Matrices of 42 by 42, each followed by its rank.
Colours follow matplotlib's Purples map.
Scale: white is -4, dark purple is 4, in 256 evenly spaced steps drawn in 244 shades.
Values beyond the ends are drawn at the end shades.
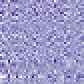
five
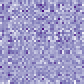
five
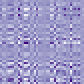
two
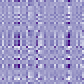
two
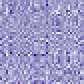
five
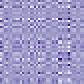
two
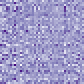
five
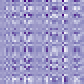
two
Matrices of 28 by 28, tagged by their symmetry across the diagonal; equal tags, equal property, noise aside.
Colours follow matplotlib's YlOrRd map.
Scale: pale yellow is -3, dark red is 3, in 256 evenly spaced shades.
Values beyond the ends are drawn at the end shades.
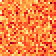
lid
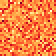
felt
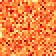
felt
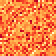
felt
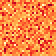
felt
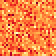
lid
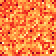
felt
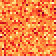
lid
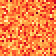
lid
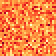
lid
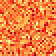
felt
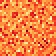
felt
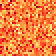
lid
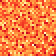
felt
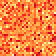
felt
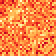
felt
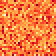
lid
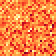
felt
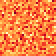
lid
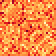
felt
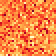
lid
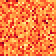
lid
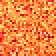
lid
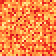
felt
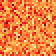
lid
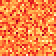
lid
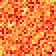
felt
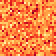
lid
